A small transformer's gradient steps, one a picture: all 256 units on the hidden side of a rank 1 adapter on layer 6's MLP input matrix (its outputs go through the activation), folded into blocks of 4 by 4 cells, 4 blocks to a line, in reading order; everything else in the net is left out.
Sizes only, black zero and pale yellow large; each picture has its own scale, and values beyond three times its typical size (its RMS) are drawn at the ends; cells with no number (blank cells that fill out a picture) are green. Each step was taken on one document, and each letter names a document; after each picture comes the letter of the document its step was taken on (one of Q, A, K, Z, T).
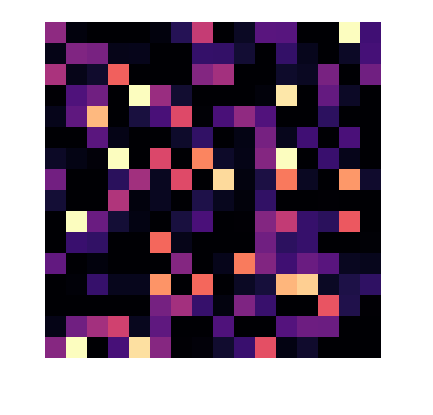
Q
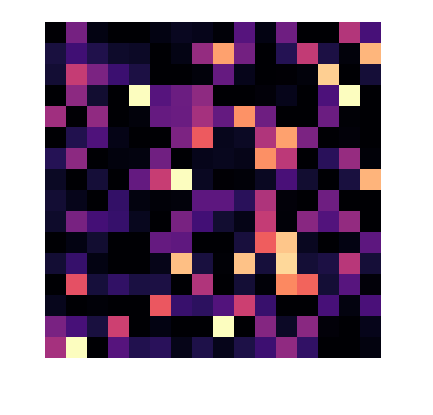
Q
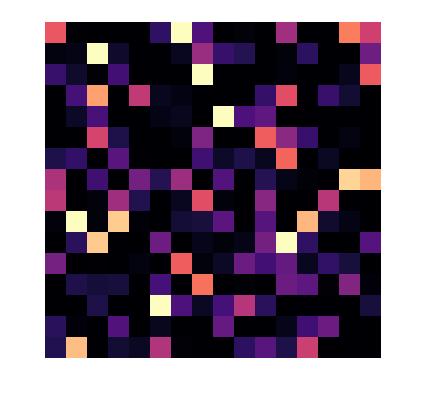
Q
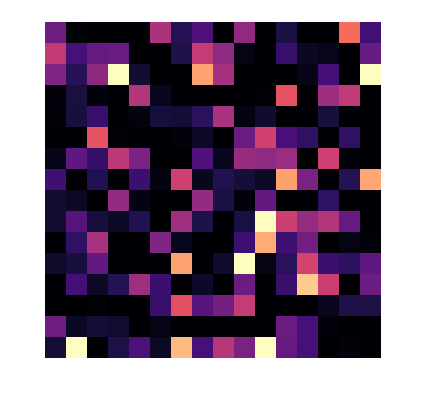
Q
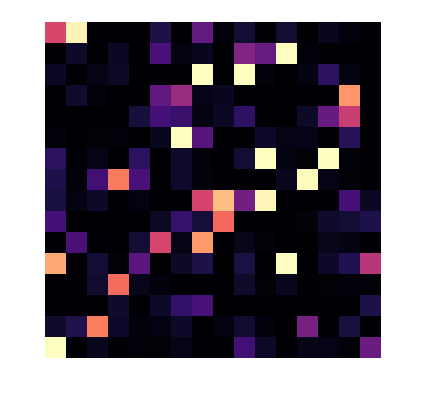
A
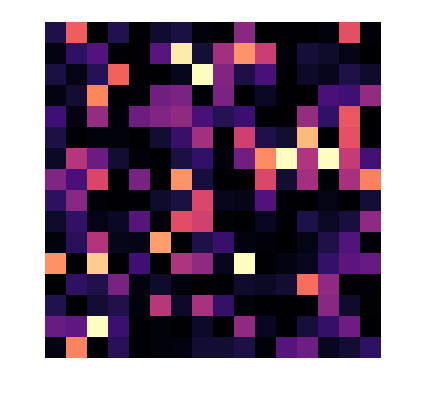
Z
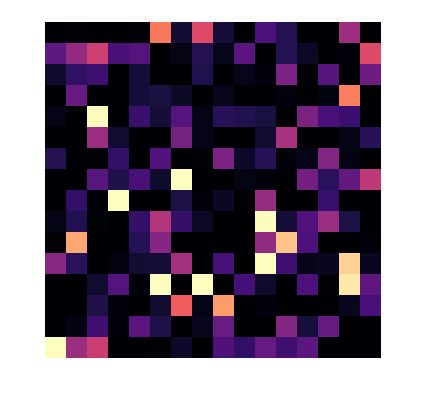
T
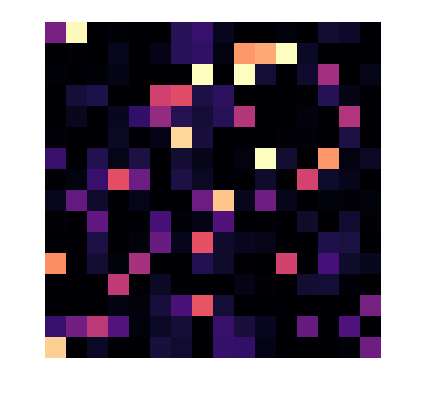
A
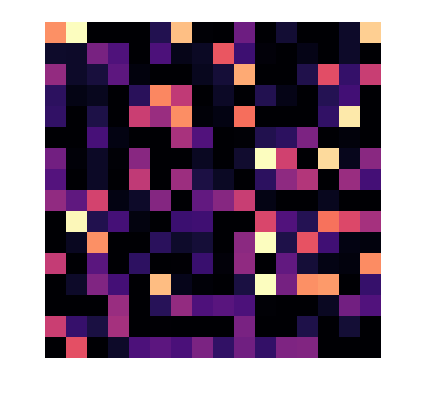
Z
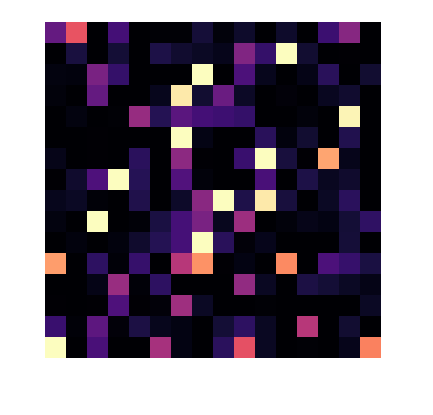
A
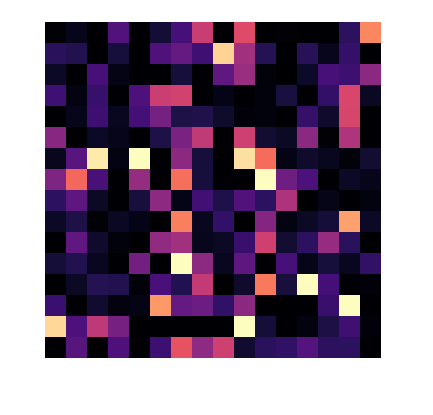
Z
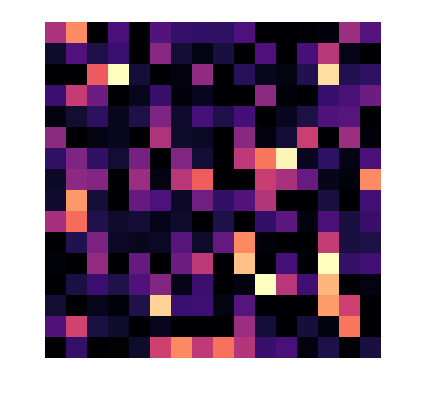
Z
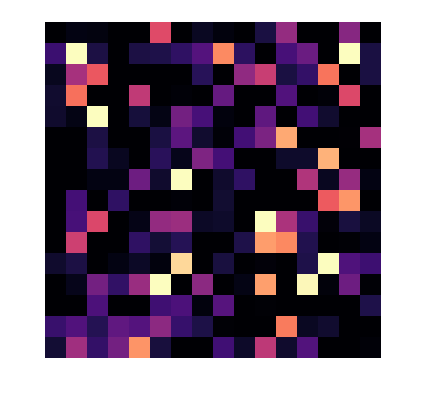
T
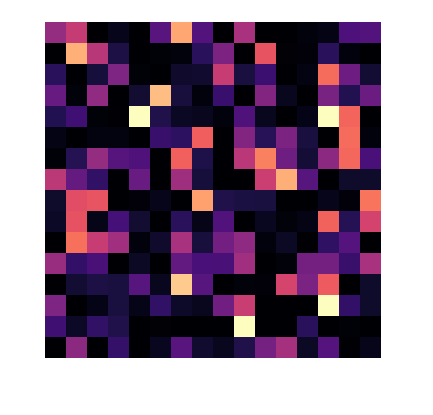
Z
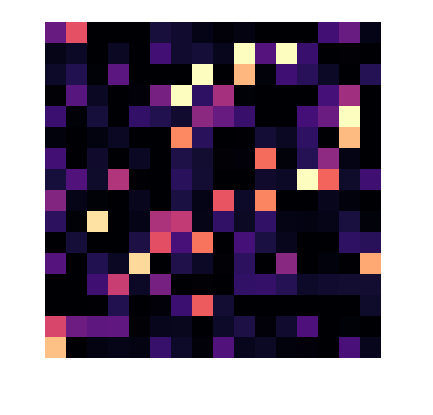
A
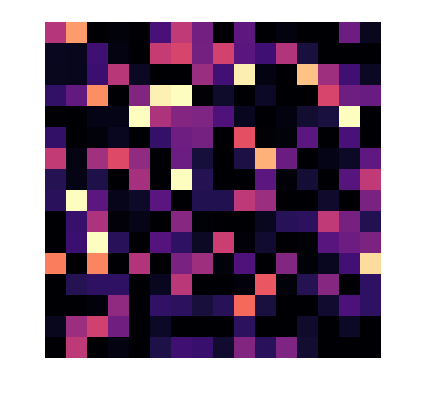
Z
